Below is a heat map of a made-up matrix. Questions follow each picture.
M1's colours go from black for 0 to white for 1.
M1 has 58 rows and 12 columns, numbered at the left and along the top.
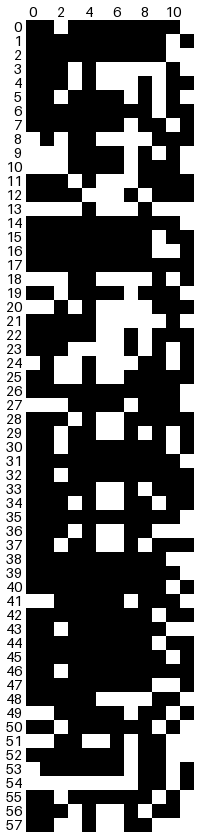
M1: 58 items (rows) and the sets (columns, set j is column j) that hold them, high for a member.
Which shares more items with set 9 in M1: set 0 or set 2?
set 2
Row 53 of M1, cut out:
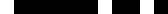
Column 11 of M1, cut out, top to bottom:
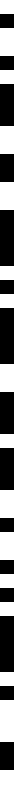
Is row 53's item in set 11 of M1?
no
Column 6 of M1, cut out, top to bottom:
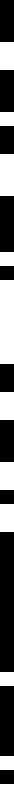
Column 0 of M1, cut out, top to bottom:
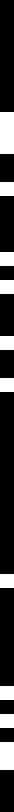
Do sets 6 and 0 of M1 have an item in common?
yes
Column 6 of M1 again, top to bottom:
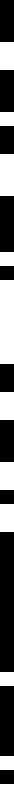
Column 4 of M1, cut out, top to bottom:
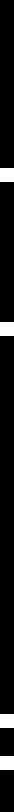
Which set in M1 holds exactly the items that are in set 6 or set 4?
5
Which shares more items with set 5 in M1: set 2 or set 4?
set 2
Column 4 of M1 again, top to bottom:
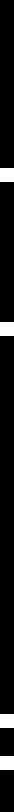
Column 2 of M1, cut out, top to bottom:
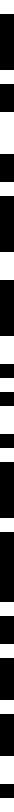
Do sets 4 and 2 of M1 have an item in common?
yes
